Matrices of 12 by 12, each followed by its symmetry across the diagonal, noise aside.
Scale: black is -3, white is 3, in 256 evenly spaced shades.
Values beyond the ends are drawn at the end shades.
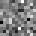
antisymmetric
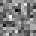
antisymmetric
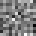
antisymmetric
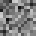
symmetric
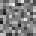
antisymmetric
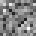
symmetric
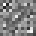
symmetric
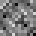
symmetric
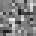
antisymmetric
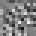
antisymmetric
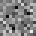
symmetric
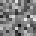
antisymmetric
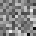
symmetric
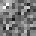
symmetric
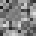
symmetric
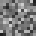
symmetric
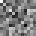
symmetric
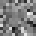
antisymmetric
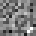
symmetric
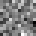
antisymmetric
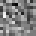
antisymmetric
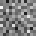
antisymmetric
